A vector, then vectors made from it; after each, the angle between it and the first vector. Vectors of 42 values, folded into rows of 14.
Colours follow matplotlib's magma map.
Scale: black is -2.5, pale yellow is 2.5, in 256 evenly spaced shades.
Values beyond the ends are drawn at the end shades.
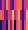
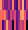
partly opposed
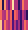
partly opposed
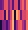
partly aligned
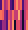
nearly parallel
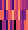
nearly parallel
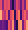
partly aligned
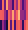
nearly parallel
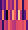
partly aligned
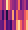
partly aligned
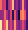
nearly opposite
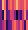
orthogonal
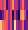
nearly opposite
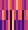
partly aligned
